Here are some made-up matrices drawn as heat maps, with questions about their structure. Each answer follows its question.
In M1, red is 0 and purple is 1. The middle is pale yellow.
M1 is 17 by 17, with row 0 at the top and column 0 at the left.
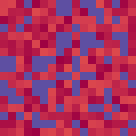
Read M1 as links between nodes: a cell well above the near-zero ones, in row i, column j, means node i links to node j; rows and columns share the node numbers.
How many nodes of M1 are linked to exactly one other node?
0
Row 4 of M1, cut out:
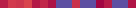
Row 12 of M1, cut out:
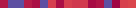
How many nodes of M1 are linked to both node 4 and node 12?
0
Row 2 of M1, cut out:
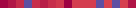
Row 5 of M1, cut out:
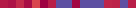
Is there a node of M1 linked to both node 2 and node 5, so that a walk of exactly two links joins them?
yes
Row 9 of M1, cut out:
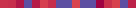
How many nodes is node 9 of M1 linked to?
6
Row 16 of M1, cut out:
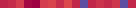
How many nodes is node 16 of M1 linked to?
2
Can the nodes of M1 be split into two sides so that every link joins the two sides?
yes
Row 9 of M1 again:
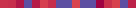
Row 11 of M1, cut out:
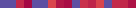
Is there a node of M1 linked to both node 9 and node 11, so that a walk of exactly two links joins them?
no
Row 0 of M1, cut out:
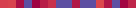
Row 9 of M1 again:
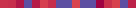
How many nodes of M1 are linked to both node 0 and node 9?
5
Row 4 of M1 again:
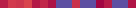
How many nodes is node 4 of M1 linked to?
6
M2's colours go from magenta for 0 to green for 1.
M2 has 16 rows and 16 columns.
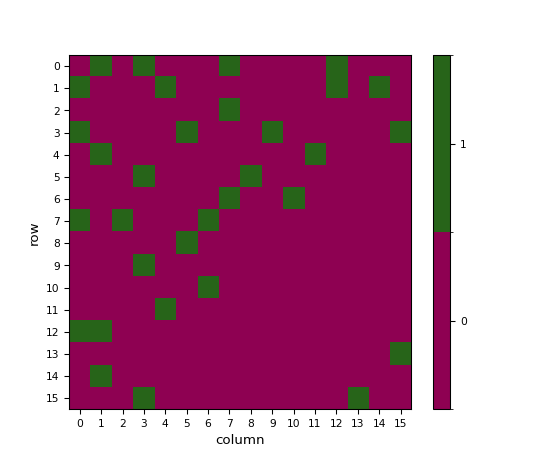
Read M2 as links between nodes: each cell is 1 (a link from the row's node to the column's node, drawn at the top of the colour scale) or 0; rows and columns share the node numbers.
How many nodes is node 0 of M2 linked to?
4
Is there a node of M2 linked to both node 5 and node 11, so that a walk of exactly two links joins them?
no
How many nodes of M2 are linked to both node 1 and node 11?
1
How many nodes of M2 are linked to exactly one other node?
7
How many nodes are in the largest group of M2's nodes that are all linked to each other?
3
